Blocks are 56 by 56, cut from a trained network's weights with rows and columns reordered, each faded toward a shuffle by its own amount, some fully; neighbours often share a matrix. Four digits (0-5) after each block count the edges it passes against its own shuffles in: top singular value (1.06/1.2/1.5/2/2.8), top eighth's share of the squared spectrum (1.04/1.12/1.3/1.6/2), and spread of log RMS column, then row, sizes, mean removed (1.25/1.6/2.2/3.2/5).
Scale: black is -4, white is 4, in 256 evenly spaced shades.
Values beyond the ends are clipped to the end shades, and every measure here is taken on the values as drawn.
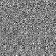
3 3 1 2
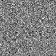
2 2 0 0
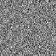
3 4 2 1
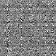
3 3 3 0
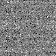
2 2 1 0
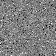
0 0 0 0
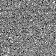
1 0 0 0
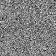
2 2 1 0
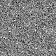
0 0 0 0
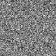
3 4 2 2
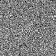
2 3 0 1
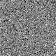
0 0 0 0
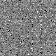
1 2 1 0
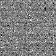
2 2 2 0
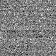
2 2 1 0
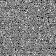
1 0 0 0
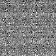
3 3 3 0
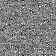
0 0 0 0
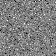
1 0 0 0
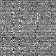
3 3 3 0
